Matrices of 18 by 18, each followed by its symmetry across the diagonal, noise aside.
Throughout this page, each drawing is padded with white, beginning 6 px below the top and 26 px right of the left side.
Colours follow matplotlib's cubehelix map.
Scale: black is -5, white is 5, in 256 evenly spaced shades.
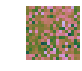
antisymmetric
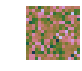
antisymmetric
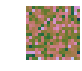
antisymmetric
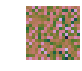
neither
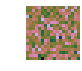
neither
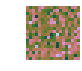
neither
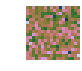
neither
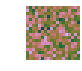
neither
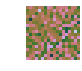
antisymmetric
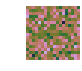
neither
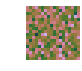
neither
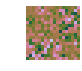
antisymmetric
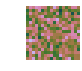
antisymmetric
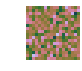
antisymmetric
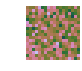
antisymmetric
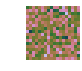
neither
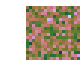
neither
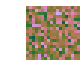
antisymmetric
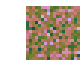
antisymmetric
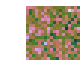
neither
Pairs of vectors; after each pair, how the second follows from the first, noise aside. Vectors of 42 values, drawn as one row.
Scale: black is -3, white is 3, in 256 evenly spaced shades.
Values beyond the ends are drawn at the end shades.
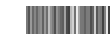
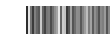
reversed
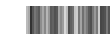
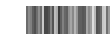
wrapped around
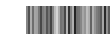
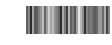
reversed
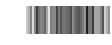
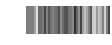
wrapped around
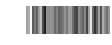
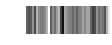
wrapped around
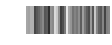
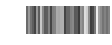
wrapped around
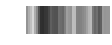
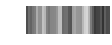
wrapped around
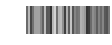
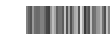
reversed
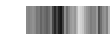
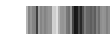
reversed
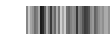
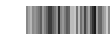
reversed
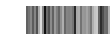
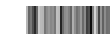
reversed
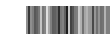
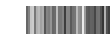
wrapped around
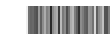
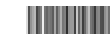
wrapped around
